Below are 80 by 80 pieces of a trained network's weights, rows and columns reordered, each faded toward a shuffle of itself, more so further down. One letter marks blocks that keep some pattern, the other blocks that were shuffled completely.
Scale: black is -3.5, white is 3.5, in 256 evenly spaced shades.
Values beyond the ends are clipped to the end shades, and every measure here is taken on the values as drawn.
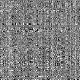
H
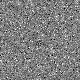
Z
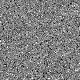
Z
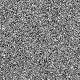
Z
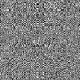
H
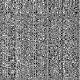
H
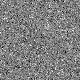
Z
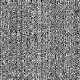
H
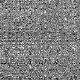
H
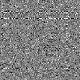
H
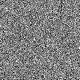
Z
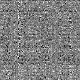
H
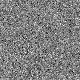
Z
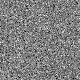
Z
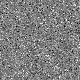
Z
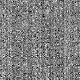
H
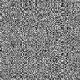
H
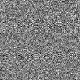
H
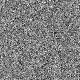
Z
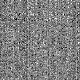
H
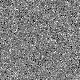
Z
